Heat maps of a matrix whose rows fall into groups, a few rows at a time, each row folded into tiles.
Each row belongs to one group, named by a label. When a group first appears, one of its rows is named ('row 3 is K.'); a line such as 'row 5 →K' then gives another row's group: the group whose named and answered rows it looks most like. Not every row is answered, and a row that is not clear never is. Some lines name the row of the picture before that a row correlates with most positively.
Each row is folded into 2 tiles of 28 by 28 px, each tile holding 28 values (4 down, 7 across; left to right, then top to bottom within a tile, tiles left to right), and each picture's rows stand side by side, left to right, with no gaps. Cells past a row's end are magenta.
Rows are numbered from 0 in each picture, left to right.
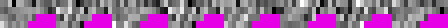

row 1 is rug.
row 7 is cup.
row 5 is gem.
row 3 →rug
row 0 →cup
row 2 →cup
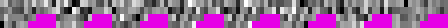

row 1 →gem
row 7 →cup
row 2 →gem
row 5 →rug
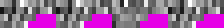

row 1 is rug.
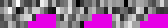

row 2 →cup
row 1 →rug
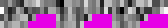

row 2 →gem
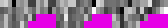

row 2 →gem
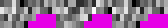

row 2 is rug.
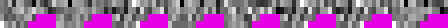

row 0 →cup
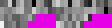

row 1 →cup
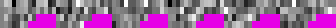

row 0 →cup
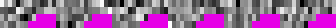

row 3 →cup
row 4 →cup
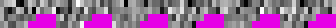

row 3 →rug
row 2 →cup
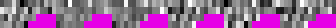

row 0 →rug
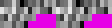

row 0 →rug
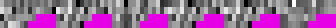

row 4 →rug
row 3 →rug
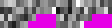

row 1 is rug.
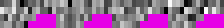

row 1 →cup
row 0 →rug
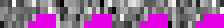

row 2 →gem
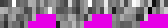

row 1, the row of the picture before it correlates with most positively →0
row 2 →gem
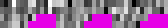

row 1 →cup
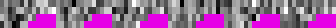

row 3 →cup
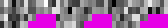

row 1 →gem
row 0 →cup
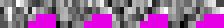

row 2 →gem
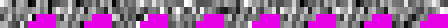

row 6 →rug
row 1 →rug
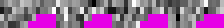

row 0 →gem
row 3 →gem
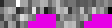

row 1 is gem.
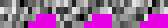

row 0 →rug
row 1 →gem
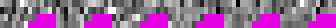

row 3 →cup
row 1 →gem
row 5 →gem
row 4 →cup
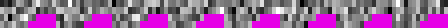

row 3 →gem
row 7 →cup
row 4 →gem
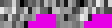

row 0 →rug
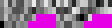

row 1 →gem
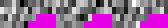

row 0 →rug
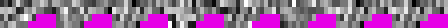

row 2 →rug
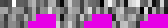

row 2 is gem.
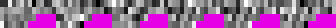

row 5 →rug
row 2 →gem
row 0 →cup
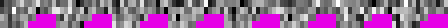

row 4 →gem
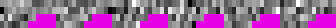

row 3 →rug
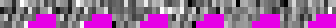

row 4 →cup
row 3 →rug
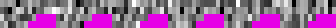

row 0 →gem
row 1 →rug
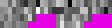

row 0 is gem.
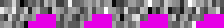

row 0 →rug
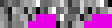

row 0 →gem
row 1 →cup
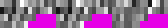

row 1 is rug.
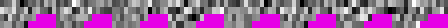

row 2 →gem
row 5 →rug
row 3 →gem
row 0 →rug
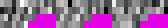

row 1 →cup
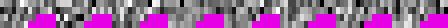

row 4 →gem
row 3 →cup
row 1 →gem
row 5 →cup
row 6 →rug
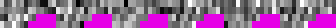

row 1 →rug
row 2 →cup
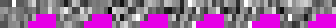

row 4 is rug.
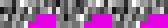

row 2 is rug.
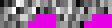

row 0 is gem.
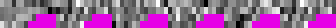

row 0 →cup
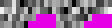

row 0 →rug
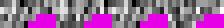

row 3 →gem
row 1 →cup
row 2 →rug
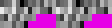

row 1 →rug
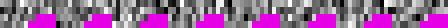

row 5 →gem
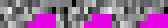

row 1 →gem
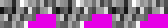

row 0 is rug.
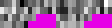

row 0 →rug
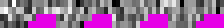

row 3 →cup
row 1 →rug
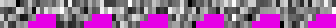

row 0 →gem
